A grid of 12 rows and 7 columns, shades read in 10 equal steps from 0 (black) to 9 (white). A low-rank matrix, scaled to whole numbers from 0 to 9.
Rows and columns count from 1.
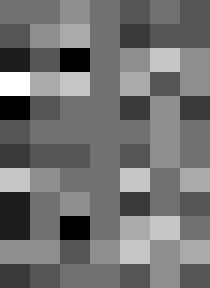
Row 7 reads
2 3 3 4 3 5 4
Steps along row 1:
same up down down up down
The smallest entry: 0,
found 3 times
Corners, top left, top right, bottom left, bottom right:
4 3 2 3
